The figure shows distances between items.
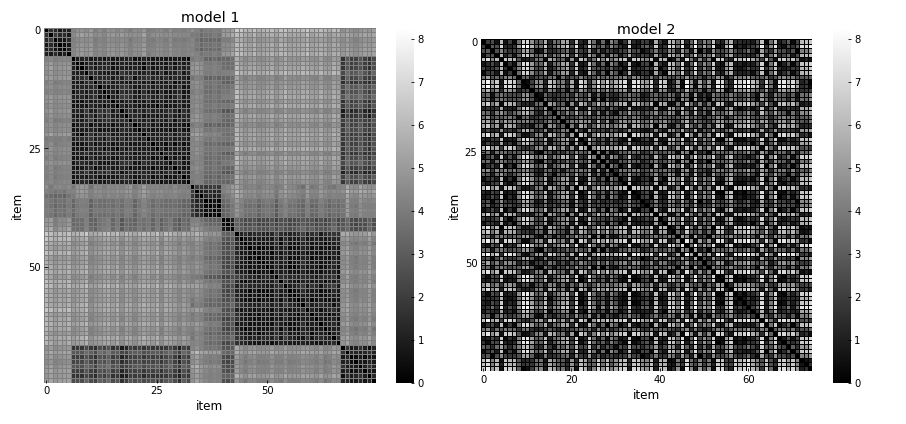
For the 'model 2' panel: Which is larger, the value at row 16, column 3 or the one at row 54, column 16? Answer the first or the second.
the first
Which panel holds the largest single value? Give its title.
model 2
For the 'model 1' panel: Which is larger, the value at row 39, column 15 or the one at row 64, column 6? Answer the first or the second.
the second
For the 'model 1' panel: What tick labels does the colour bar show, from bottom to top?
0, 1, 2, 3, 4, 5, 6, 7, 8
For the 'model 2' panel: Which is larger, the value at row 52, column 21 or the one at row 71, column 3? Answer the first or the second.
the second
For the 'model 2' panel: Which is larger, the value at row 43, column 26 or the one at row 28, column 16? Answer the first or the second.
the first
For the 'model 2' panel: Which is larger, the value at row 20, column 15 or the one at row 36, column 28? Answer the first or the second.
the second
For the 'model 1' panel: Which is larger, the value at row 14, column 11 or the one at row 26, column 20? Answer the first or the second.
the first
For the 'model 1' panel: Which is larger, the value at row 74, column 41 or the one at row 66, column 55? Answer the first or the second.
the first
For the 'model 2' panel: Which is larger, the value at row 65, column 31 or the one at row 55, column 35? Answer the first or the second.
the second
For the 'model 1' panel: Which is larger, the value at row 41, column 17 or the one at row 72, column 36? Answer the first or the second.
the second
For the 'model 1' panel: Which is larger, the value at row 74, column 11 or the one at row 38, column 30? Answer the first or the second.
the second
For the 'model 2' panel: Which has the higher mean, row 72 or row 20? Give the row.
72
